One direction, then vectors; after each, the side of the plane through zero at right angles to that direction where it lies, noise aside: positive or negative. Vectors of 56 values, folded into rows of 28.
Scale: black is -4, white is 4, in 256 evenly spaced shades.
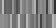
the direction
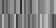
negative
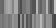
negative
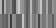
negative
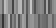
negative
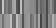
positive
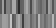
positive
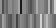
negative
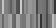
positive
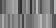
negative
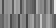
negative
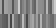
negative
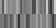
negative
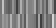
positive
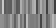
positive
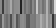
negative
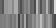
negative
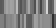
negative
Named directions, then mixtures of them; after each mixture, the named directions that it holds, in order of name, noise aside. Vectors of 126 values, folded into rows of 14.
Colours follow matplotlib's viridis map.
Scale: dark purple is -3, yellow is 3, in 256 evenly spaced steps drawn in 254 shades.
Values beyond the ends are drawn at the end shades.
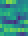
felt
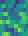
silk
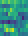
felt, silk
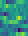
felt, silk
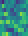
silk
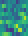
silk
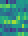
felt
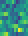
felt, silk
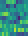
felt, silk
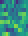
silk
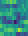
felt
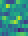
felt, silk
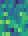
silk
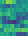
felt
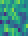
silk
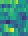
felt, silk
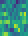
silk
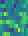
silk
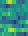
felt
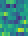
felt, silk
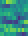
felt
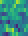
silk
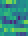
felt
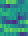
felt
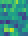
felt, silk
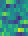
felt, silk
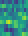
felt, silk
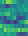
felt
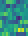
felt, silk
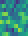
silk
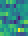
felt, silk
